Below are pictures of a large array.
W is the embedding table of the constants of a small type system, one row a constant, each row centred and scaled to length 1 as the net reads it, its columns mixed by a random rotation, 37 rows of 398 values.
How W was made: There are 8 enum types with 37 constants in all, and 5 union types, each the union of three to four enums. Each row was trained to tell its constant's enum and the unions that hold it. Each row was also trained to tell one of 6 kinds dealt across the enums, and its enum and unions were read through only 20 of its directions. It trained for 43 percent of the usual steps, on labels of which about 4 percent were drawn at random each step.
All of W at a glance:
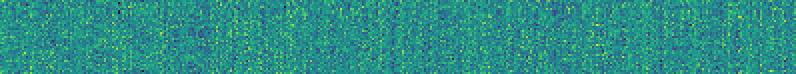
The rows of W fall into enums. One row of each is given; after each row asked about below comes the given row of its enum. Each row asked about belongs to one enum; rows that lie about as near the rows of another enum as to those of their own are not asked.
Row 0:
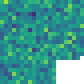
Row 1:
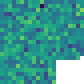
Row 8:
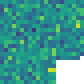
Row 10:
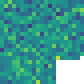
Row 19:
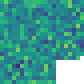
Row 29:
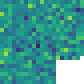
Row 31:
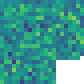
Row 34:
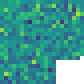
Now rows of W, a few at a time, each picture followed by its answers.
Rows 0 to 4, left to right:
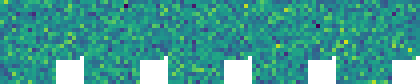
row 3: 31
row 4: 19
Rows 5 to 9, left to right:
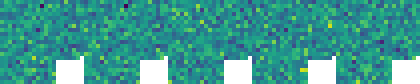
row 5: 1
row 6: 1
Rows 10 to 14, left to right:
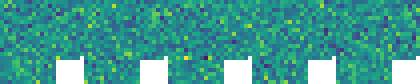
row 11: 29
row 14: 10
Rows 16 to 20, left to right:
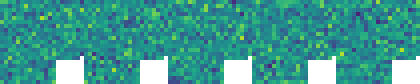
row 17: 29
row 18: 0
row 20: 29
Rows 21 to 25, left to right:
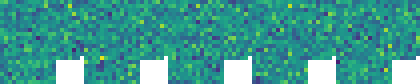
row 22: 19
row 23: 29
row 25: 10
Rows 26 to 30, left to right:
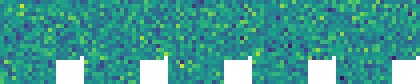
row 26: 31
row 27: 19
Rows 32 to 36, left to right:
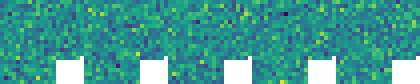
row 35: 0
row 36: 8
